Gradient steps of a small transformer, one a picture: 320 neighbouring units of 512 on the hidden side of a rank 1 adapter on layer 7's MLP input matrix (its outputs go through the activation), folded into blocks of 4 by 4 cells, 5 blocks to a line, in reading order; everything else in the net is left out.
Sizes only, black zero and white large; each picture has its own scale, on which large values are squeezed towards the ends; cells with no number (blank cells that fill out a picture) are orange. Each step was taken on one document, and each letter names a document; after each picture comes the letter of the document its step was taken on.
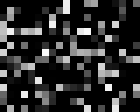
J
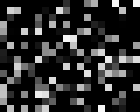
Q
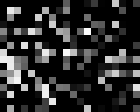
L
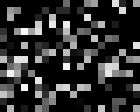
L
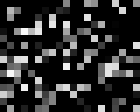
L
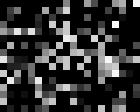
J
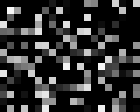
Q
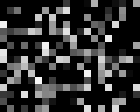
J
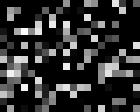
L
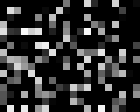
Q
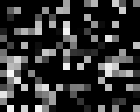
L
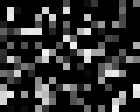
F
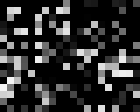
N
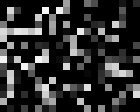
F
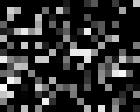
N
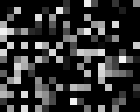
Q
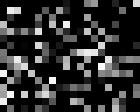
Q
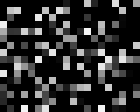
Q
